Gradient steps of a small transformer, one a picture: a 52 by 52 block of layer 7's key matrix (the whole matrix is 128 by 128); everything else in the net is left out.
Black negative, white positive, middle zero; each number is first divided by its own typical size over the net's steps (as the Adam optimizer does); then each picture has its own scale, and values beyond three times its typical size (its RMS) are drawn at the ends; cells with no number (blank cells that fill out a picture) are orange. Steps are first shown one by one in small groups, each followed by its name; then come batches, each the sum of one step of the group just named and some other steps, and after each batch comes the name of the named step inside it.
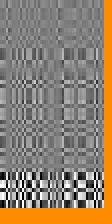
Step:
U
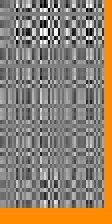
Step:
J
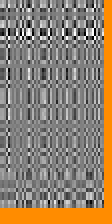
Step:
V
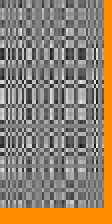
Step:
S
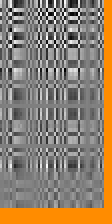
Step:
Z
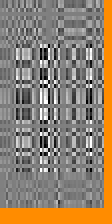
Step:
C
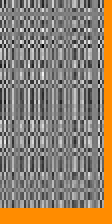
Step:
U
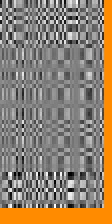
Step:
U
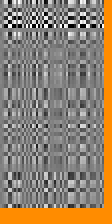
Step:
Z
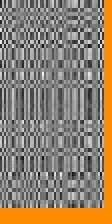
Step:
U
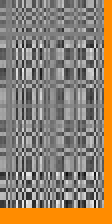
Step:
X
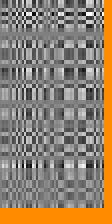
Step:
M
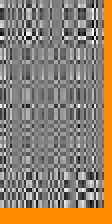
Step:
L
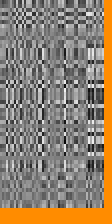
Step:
M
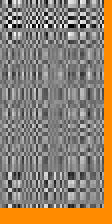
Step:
X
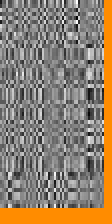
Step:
M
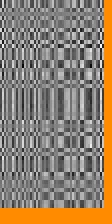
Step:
X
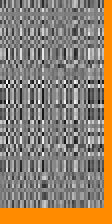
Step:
X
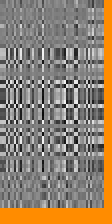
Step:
L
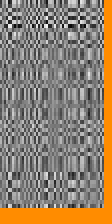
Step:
M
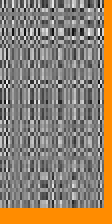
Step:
L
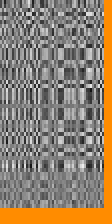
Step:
M
